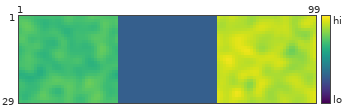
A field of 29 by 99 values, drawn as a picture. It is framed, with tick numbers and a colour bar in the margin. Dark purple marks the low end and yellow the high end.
The table splits into one row of 3 panels. Panel 1,1: high, blotchy, faint in contrast. Panel 1,2: low, flat. Panel 1,3: very high, blotchy, faint in contrast.
